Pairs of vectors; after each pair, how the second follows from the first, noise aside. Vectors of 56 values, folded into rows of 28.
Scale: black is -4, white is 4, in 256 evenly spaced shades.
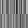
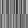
copied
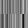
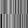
shuffled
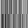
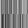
copied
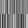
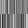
copied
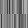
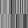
shuffled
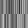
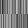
shuffled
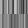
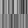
copied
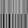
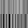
copied
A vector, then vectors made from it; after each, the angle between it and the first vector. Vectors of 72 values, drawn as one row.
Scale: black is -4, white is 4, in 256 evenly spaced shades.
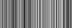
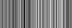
nearly parallel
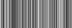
partly aligned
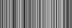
nearly parallel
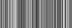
partly opposed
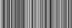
orthogonal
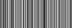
orthogonal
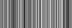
nearly parallel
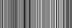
nearly parallel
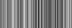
nearly opposite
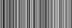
orthogonal
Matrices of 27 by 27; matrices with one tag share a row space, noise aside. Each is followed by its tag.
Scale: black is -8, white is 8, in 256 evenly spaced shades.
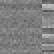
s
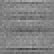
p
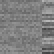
s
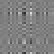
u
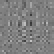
u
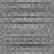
p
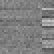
s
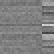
s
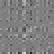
u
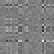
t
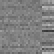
s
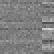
s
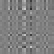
u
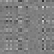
t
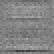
p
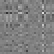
t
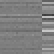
s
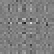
u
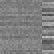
s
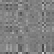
t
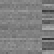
s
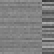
s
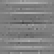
p
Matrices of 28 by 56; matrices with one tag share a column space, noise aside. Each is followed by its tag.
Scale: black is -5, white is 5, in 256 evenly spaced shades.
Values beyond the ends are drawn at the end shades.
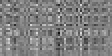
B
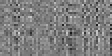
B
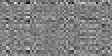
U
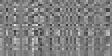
B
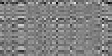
U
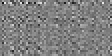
U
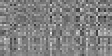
B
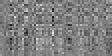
B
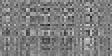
B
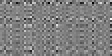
U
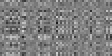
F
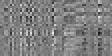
B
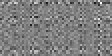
U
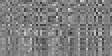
B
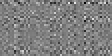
U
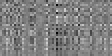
B
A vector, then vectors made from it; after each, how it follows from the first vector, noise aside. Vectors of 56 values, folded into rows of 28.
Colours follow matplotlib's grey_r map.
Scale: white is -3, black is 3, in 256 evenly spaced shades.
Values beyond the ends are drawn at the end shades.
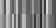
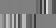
partly zeroed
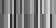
reversed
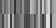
reversed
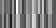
wrapped around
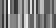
wrapped around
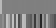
partly zeroed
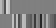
partly zeroed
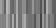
shrunk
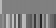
partly zeroed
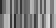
reversed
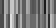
wrapped around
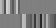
partly zeroed
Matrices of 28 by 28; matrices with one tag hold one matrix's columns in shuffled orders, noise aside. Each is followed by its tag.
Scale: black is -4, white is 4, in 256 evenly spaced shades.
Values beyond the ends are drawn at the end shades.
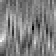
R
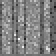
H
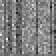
H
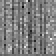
H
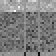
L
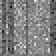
H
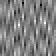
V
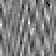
V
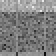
L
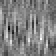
R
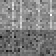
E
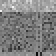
L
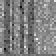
H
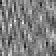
V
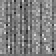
H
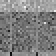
L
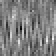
R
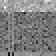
L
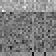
L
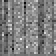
H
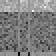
L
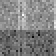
E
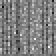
H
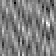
V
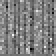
H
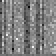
H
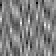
V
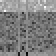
L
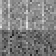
E
